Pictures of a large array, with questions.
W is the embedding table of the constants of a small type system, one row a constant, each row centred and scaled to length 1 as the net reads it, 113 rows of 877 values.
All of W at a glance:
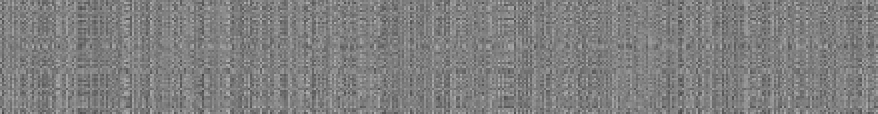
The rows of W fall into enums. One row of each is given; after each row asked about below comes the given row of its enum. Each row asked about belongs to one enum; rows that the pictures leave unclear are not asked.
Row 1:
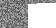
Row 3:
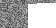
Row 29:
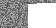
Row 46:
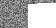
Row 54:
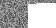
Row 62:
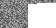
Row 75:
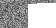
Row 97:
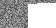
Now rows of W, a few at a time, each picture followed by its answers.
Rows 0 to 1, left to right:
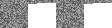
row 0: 62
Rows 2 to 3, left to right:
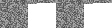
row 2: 3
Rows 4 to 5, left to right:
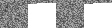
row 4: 75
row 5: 62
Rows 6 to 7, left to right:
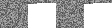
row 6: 29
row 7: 46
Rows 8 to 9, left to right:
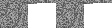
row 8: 29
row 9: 29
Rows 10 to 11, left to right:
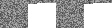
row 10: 62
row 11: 46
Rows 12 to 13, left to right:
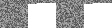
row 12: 1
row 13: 54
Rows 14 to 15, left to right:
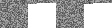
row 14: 3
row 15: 46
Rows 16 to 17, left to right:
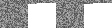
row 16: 1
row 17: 29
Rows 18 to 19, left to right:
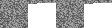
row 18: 62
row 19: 62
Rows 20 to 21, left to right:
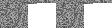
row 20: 29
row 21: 29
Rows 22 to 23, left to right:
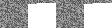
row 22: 1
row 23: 1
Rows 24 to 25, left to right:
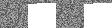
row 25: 97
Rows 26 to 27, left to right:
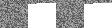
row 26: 1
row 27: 62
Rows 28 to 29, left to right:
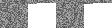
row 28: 3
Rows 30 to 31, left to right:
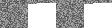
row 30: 3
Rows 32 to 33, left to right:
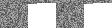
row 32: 29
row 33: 75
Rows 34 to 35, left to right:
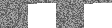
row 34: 29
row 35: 62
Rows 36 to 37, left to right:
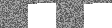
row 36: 46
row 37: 54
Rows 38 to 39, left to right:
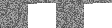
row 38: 29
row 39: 3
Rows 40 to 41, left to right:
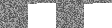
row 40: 54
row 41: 3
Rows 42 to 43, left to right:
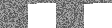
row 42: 54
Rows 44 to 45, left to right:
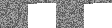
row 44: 29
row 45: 46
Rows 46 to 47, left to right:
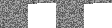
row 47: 46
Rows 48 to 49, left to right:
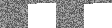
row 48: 1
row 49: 46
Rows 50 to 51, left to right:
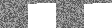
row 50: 54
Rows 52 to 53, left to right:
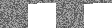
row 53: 29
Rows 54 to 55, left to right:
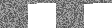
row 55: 29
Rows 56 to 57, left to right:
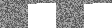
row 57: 54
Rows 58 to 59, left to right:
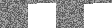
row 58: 3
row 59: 46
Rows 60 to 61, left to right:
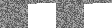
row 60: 1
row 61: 3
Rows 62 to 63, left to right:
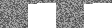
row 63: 54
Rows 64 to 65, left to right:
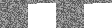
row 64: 3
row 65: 1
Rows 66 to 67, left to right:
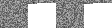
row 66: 46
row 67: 29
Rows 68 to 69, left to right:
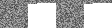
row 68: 97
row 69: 54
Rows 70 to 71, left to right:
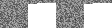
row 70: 62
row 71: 54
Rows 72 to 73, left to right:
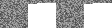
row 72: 62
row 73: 54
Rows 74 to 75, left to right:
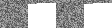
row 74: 1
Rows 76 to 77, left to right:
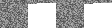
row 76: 3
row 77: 62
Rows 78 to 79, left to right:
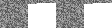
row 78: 1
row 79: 1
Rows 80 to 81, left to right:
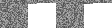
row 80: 3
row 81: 29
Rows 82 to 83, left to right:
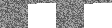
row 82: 1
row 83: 62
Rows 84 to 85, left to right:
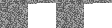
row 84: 3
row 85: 3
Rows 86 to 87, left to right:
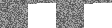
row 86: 3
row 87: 62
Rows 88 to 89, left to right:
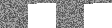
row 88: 54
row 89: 46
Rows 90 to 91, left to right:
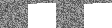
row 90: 75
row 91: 1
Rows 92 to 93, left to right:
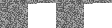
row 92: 3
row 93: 3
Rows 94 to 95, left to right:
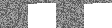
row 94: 29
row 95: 1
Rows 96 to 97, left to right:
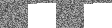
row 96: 75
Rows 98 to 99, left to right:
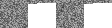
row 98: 62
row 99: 75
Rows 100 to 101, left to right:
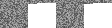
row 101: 29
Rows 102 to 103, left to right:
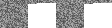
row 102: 1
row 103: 62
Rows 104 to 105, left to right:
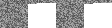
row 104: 1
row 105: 62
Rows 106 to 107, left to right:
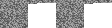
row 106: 62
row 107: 62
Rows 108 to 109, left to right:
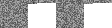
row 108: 46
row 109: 3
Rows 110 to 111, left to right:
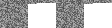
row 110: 1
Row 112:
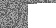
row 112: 29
